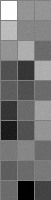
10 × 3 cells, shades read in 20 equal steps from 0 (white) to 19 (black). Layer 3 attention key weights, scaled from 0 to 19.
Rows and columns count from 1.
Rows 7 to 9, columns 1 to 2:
17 13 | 10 9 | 12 11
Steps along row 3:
down up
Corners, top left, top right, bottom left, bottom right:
0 8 11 14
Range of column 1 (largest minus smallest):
17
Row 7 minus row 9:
5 2 -2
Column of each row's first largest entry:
2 2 3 2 2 1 1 3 1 2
